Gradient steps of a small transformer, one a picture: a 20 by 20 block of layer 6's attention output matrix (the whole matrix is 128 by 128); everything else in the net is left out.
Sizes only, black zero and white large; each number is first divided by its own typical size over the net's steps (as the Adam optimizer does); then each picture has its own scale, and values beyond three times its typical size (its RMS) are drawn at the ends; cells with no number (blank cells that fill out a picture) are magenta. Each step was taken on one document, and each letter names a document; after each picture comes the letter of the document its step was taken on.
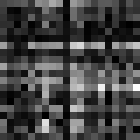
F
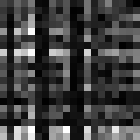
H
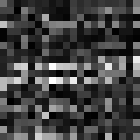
F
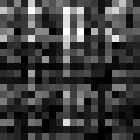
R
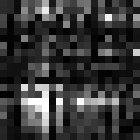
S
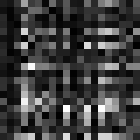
H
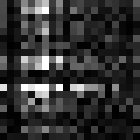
S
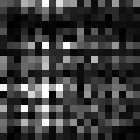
S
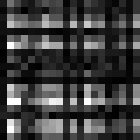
F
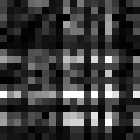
R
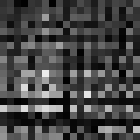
F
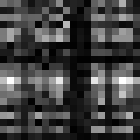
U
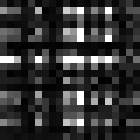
R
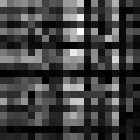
H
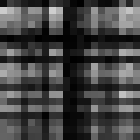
U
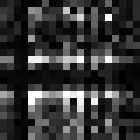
R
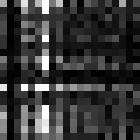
S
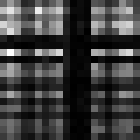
U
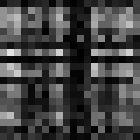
U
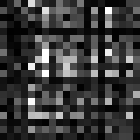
R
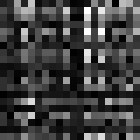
H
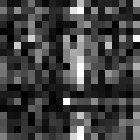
R
